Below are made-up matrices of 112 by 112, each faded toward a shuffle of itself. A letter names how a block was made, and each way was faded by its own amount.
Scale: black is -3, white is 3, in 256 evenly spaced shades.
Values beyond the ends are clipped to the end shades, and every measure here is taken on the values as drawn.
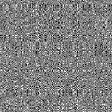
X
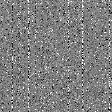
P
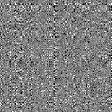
X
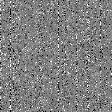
P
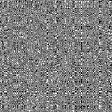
X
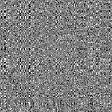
X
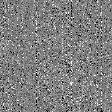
P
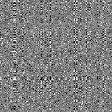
X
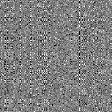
X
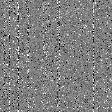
P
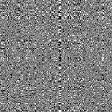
X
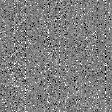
P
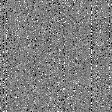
P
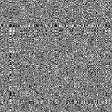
X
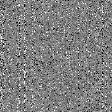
P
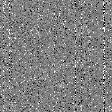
P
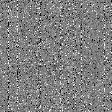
P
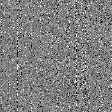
P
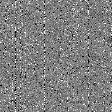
P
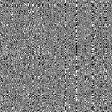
X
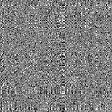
X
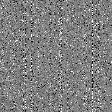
P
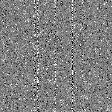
P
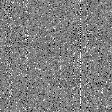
P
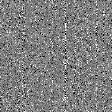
P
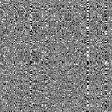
X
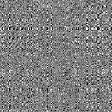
X
